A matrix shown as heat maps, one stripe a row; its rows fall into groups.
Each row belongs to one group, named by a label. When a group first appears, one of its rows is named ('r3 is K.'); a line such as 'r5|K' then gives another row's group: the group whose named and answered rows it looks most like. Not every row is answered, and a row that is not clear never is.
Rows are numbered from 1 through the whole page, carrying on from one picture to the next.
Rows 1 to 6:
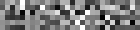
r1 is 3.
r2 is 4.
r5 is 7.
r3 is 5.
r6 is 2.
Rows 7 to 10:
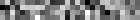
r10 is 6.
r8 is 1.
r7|4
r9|6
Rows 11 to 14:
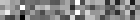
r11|7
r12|3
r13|7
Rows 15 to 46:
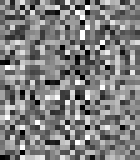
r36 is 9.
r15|4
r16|5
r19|9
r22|2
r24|9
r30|9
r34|5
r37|4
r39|6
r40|4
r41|5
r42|6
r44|3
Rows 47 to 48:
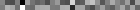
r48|3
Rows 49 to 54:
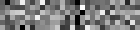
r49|1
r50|2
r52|6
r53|1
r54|5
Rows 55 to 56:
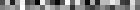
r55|4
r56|3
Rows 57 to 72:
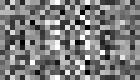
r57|6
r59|9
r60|2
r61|5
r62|4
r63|6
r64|2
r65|5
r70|2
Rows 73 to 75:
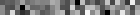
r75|6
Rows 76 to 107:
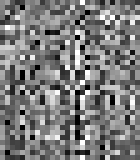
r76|2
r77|5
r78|4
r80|1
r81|9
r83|1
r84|4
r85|9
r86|7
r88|7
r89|4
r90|5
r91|5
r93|4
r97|1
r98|5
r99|1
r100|1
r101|5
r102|6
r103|5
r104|2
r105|2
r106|1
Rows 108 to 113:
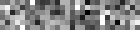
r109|7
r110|4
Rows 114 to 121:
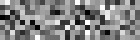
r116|4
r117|1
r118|5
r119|4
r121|6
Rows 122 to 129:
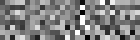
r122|9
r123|2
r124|9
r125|1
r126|2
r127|6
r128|7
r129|4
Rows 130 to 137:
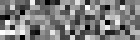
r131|6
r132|5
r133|1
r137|5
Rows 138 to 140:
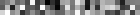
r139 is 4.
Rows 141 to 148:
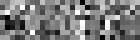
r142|3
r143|7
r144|1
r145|2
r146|2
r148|2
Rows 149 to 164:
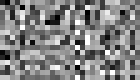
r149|1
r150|5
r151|4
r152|4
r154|3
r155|7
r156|6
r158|7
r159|1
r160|1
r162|6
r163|9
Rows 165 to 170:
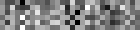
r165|5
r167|6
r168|3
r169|6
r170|3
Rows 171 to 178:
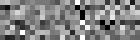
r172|1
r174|9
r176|6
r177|3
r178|2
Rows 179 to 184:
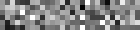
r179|6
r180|9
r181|3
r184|2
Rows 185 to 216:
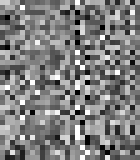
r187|1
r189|1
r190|2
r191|1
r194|1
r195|7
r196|4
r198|2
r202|7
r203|6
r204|4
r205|3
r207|5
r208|3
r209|9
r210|7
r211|7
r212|3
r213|4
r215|6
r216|2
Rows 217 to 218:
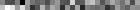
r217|5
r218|9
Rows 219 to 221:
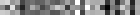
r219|7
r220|6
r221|7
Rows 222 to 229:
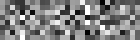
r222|2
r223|6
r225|3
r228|4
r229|3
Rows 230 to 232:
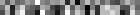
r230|6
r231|4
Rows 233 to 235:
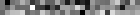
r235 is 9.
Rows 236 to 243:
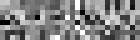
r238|9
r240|1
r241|7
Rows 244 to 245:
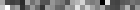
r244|2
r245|7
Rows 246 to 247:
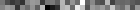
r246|2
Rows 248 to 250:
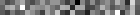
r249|3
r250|1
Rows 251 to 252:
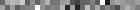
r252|6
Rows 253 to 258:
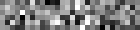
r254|7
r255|3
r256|5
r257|6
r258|2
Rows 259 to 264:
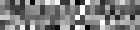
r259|5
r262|7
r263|9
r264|3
